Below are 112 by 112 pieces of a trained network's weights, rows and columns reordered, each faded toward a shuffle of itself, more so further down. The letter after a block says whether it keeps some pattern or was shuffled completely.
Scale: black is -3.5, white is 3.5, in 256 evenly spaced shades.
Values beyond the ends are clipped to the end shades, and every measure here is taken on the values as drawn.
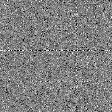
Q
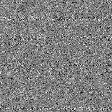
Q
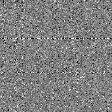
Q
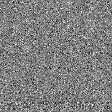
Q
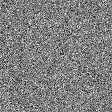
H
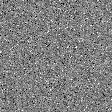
H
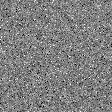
H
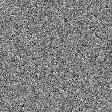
H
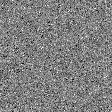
H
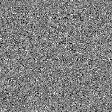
Q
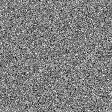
H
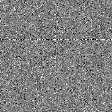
Q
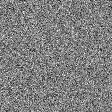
H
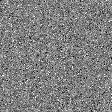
H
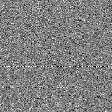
Q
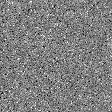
H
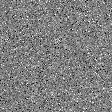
H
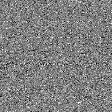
Q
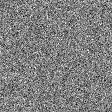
H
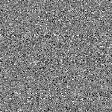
Q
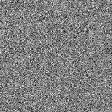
Q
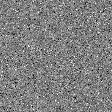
H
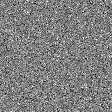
H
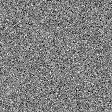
H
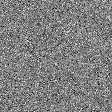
H
